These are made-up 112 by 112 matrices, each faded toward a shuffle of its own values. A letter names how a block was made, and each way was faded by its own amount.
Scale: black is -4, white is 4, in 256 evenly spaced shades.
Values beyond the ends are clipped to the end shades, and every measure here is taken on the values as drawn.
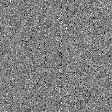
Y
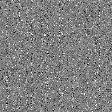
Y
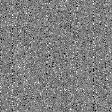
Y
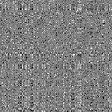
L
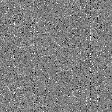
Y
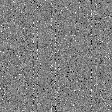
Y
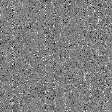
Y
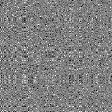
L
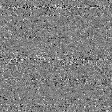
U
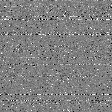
U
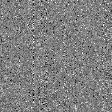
Y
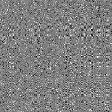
L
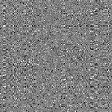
L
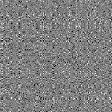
L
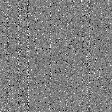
Y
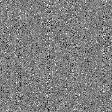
Y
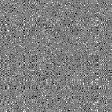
L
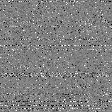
U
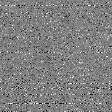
U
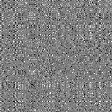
L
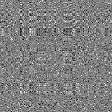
L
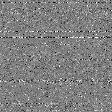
U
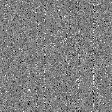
Y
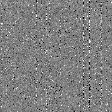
Y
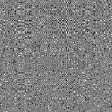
L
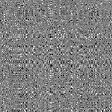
L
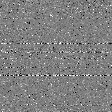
U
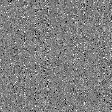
Y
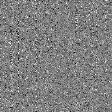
Y
